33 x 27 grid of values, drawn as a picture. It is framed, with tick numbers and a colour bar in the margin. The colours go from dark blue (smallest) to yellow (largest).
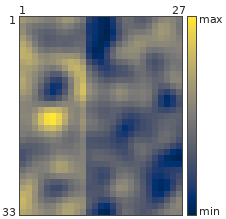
Seam: vertical, 40% of the way across, the left part higher. Grain: blotchy. Histogram: bell-shaped.
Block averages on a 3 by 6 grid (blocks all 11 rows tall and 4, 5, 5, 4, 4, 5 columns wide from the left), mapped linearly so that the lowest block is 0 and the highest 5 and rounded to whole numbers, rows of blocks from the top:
531134
444221
442220
